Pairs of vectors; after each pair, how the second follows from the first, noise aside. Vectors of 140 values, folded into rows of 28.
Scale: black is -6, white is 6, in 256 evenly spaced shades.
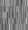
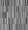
negated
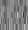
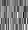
scaled up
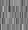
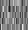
scaled up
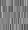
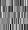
scaled up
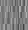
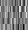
scaled up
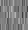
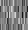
scaled up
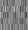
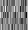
scaled up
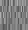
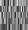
scaled up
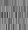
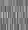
negated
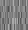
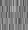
reversed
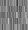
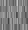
negated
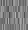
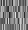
scaled up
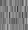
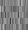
reversed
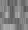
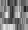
scaled up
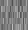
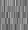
reversed
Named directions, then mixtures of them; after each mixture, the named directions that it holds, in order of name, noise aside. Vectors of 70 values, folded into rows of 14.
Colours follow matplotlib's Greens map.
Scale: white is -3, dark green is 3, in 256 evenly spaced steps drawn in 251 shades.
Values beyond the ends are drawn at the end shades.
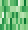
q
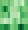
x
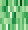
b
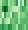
b, q, x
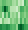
q, x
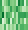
q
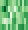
b, x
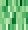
b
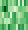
b, q, x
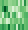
b, q, x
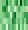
b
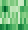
q, x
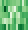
b, x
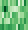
b, q, x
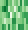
b, x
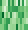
b, q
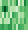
b, q, x
